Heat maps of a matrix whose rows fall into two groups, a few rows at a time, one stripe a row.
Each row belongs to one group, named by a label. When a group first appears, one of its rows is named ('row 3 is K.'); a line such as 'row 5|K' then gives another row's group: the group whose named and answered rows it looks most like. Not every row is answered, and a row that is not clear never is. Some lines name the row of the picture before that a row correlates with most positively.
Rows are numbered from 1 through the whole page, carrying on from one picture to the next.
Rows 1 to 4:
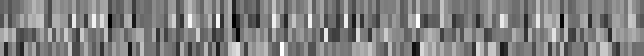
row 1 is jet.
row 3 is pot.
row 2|jet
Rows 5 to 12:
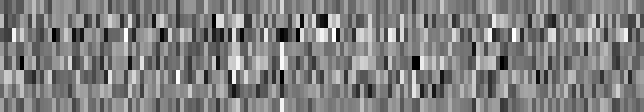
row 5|jet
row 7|pot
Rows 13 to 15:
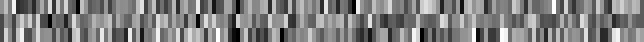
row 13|pot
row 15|jet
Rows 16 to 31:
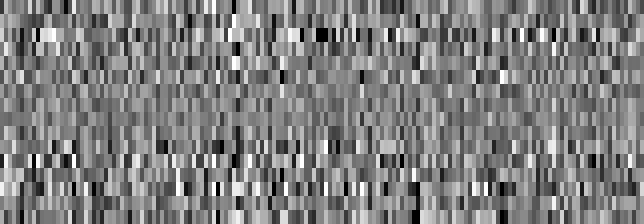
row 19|pot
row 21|jet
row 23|pot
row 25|pot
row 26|pot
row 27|pot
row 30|pot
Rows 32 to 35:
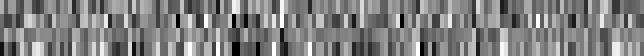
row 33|jet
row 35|jet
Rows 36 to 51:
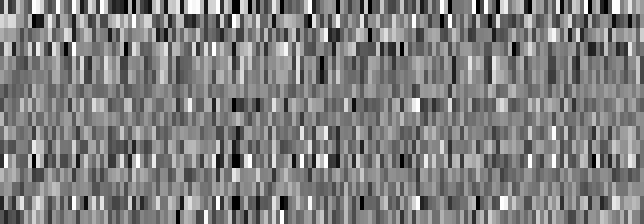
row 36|jet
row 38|pot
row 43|jet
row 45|pot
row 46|jet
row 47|pot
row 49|pot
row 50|jet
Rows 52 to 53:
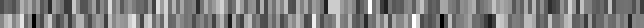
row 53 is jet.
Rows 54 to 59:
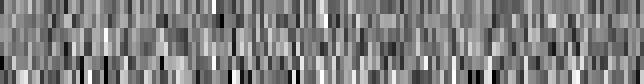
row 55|pot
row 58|pot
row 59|pot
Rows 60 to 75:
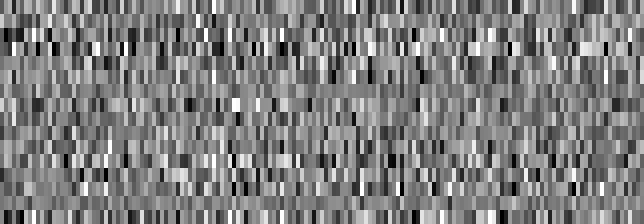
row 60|pot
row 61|pot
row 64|pot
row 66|pot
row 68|pot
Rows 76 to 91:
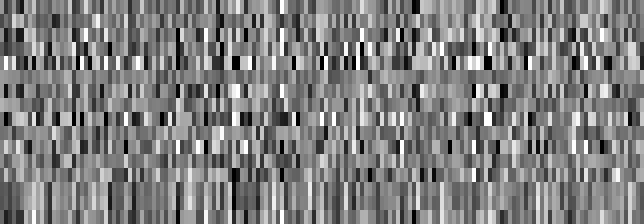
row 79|jet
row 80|pot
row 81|pot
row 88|jet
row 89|jet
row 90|jet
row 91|jet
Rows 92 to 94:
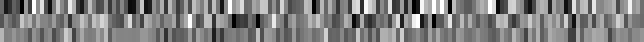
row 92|jet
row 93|jet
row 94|pot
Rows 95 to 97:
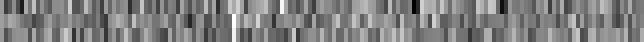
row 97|pot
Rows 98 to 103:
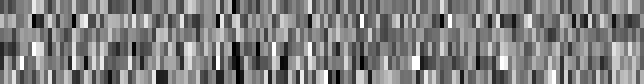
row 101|jet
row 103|pot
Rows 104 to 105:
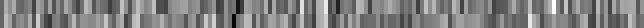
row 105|pot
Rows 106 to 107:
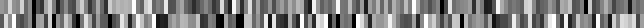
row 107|pot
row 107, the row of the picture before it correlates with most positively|104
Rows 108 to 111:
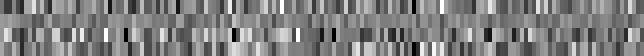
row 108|jet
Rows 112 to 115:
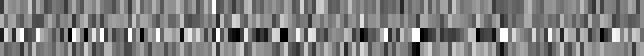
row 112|pot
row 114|jet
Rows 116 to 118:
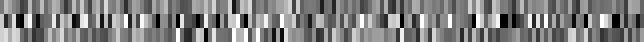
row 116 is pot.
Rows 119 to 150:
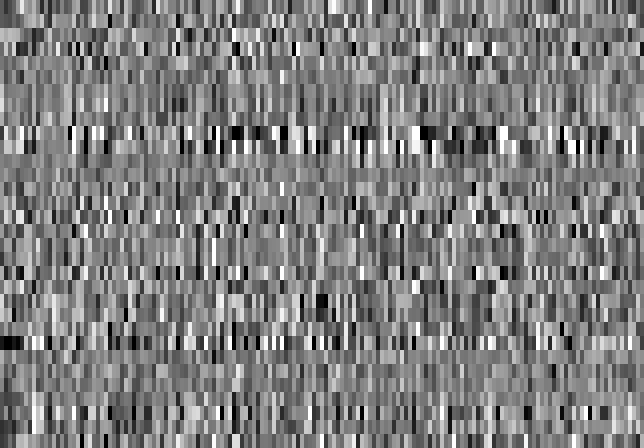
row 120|jet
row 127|pot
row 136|pot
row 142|jet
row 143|jet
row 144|pot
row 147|jet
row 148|jet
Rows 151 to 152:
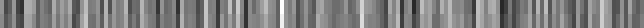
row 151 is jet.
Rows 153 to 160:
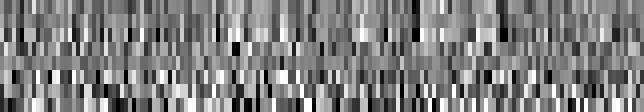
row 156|pot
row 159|pot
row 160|jet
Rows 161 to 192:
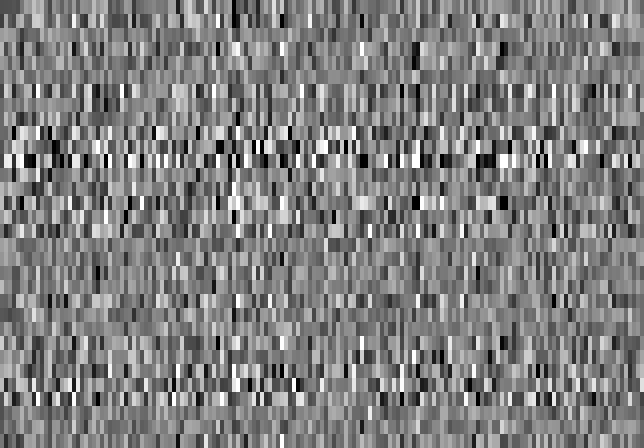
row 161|jet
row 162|jet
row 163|pot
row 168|pot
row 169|pot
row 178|pot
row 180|pot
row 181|pot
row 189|pot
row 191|jet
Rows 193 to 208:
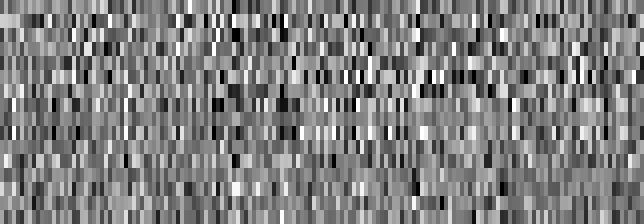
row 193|jet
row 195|jet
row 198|jet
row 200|pot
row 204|pot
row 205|jet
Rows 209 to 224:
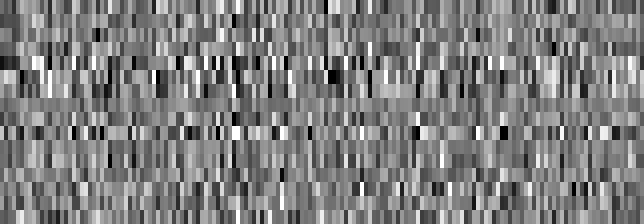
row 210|jet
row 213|jet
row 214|pot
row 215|pot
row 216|pot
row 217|jet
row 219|jet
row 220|jet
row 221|jet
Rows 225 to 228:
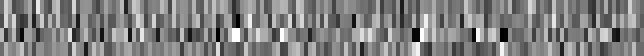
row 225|pot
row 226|pot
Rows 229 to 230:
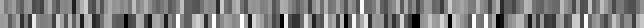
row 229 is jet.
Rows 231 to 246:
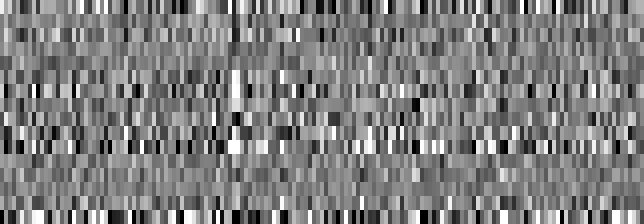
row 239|pot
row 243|jet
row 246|jet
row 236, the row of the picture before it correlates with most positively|229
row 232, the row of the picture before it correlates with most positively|230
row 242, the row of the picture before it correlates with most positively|229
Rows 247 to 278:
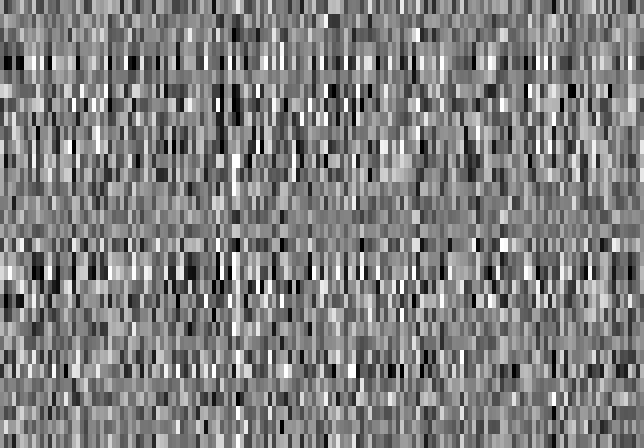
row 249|jet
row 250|jet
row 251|jet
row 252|jet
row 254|jet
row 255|pot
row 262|jet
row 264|jet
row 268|jet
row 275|pot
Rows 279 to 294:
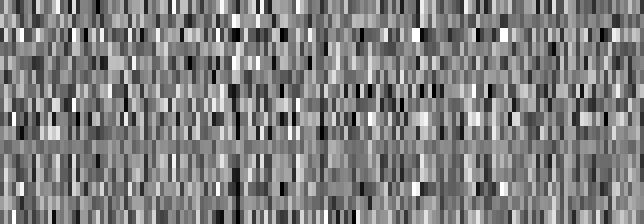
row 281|jet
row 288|pot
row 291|pot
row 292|jet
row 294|pot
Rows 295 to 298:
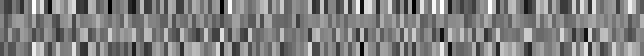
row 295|jet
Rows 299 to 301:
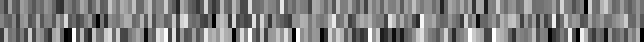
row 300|pot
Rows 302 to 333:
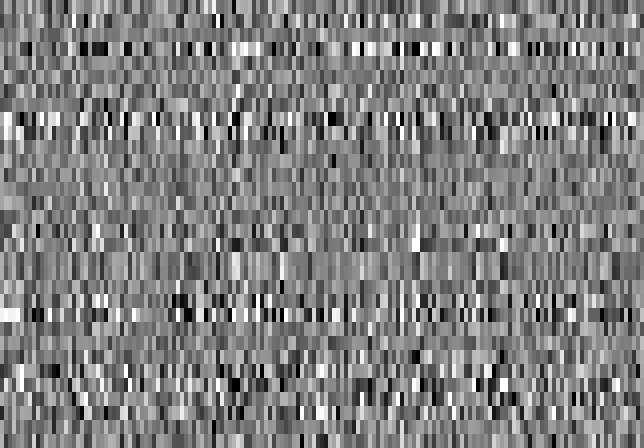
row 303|jet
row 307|pot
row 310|pot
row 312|jet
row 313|pot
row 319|jet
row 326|pot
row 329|jet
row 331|pot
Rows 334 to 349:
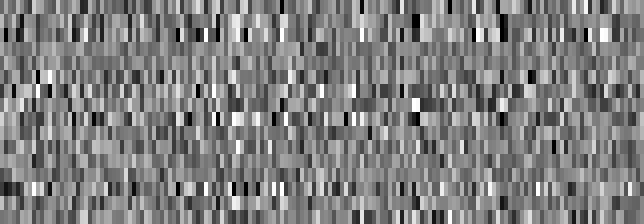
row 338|pot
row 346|pot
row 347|jet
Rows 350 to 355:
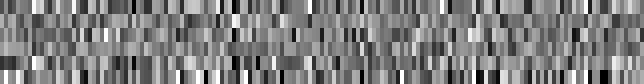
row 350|jet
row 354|jet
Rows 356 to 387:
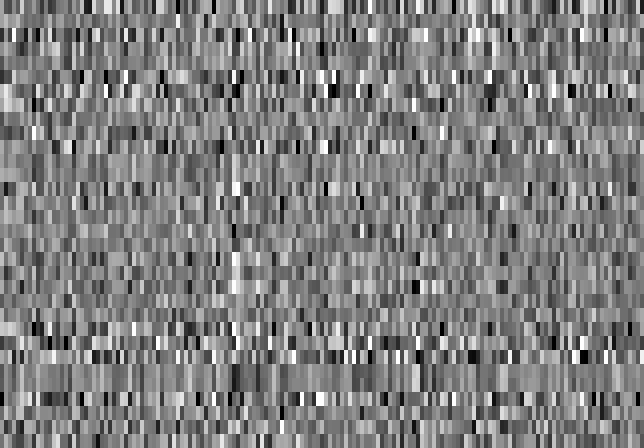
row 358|pot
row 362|pot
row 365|jet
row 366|pot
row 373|pot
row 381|pot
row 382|jet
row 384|pot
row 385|jet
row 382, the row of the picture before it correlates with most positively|354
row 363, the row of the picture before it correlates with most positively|353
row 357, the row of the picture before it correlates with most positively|355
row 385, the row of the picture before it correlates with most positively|355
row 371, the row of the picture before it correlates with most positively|353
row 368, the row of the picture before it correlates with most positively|351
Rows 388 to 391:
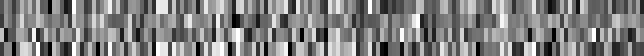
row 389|jet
